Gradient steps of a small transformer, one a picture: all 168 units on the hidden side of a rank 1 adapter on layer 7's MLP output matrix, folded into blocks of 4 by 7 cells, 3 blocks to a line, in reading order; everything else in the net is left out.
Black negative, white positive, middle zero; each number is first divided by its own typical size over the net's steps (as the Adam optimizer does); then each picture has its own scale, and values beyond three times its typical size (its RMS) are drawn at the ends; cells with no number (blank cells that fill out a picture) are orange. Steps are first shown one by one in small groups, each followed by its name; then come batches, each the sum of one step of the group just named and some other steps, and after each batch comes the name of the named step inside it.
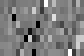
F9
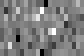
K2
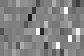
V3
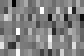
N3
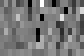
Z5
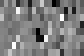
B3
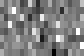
B3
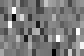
F9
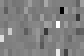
N3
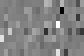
B3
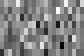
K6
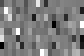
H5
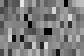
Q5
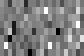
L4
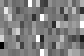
H5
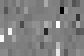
Q5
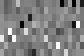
L4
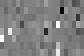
H5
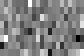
H5
